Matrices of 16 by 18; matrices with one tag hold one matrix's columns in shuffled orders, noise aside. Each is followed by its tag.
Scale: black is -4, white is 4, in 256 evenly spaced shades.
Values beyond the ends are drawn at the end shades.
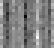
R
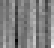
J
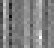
R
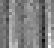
J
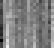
J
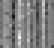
R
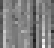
J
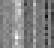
R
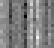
R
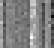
R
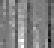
J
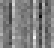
R
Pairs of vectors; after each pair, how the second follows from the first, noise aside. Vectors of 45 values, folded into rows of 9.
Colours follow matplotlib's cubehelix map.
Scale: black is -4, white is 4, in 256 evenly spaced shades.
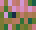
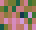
reversed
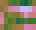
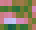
reversed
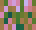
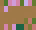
partly zeroed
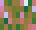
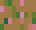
partly zeroed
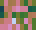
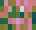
reversed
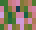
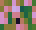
reversed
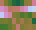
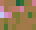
partly zeroed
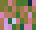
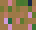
partly zeroed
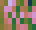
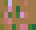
partly zeroed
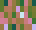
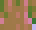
partly zeroed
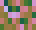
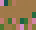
partly zeroed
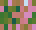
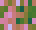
reversed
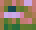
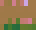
partly zeroed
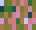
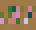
partly zeroed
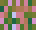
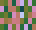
reversed
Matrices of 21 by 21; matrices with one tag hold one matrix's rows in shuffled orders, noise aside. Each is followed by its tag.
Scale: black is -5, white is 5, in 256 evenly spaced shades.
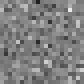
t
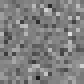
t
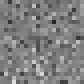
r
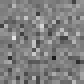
r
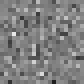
r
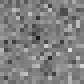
t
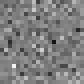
r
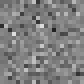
r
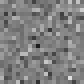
t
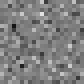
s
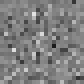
r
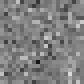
t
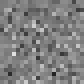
r
